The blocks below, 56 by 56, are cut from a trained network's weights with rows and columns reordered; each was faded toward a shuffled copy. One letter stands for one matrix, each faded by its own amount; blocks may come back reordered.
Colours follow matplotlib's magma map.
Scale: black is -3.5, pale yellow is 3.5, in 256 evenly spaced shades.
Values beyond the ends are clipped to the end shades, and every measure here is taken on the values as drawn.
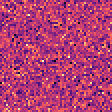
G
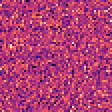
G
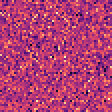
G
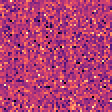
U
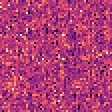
U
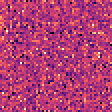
U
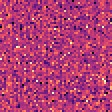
U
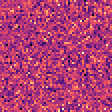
G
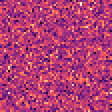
G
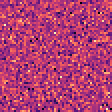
G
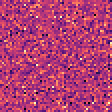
G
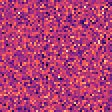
G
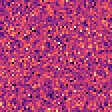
G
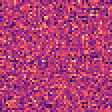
G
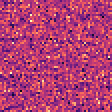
G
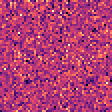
G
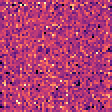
U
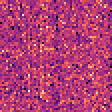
U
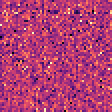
U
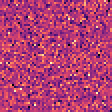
G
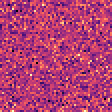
G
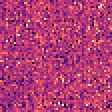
U
